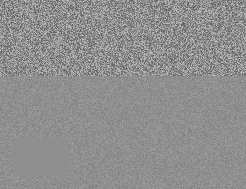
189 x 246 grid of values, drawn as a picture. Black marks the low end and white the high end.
An odd patch, calmer than its surroundings, sits in the bottom left. No overall slope runs across the table. The bottom left is the smoothest part. The grain is fine, like static. A horizontal seam about 40% of the way down splits the table, and the bottom part is calmer.
